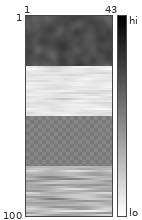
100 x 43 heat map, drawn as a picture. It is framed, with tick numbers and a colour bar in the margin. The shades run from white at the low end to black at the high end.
The table splits into 4 rows of 1 panel. Panel 1,1: high, blotchy, faint in contrast. Panel 2,1: very low, streaked across, faint in contrast. Panel 3,1: middling, checkered, faint in contrast. Panel 4,1: low, streaked across.
